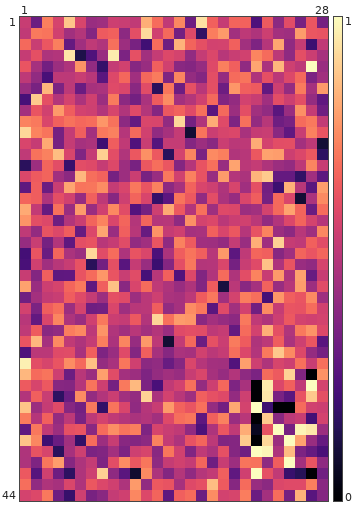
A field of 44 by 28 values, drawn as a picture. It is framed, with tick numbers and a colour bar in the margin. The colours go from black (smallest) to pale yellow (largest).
Roughest part: bottom right. Histogram: bell-shaped. Mirror symmetry: none. Slope: none. Odd patch: rougher, in the bottom right.
